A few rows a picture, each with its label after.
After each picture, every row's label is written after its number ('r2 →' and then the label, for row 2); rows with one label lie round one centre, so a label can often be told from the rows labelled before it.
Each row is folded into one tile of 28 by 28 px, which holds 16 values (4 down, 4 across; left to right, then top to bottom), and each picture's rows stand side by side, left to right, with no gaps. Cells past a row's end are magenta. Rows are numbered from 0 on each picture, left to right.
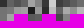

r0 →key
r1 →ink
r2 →key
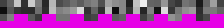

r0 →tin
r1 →ink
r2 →key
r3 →ink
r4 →ink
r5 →ink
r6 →key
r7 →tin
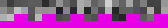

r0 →key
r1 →key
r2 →ink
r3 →ink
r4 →tin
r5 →ink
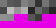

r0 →key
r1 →tin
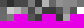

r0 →key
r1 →tin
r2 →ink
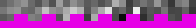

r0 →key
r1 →key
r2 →key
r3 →key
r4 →ink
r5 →tin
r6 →tin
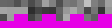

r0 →key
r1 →tin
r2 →key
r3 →ink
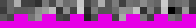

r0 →tin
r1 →key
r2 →ink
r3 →tin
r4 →key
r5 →ink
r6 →tin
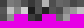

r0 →key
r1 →tin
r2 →key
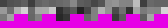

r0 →key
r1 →key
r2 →tin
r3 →key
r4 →ink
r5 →key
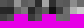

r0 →tin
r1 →tin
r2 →key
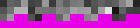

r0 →key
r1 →tin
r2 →key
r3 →key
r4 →tin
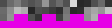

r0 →key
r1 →tin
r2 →tin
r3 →key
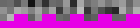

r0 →key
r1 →key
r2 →ink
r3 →tin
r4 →ink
